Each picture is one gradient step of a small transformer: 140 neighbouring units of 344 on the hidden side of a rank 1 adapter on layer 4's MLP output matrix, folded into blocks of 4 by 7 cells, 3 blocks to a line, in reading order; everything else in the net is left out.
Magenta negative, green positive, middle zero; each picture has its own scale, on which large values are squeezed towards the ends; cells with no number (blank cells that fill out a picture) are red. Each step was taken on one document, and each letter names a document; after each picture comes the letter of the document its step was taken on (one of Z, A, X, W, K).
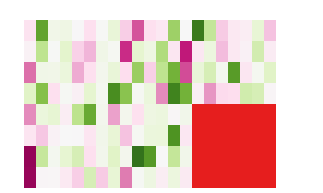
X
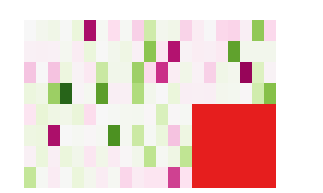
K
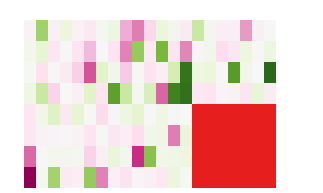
X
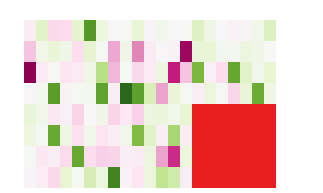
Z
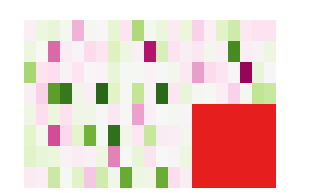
K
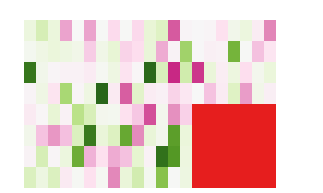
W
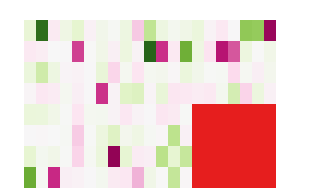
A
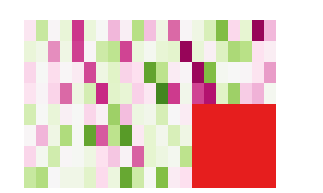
W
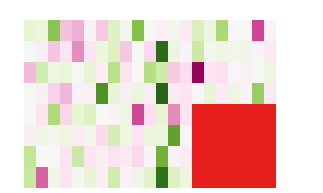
W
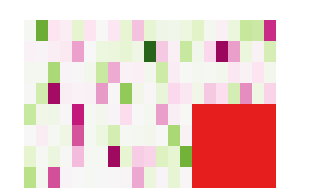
A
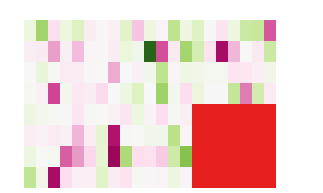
A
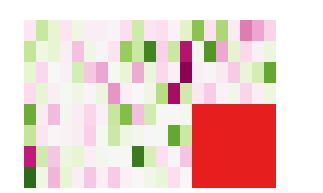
X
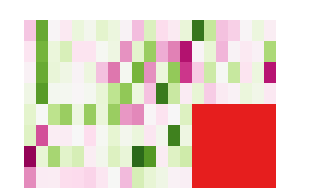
X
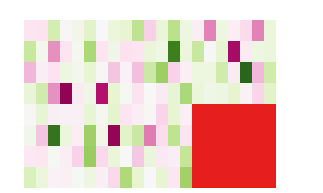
K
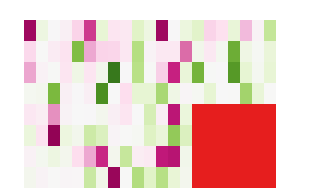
Z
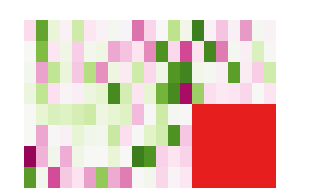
X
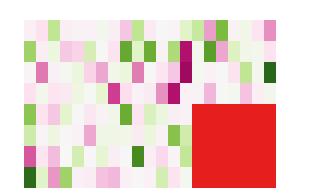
X
